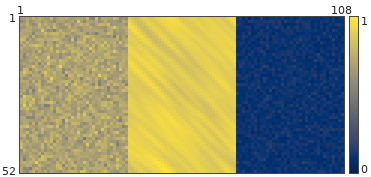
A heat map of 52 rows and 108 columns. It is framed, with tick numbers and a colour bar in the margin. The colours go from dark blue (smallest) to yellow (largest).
The table splits into one row of 3 panels. Panel 1,1: high, fine-grained. Panel 1,2: very high, slanting down to the right, faint in contrast. Panel 1,3: very low, fine-grained, faint in contrast.
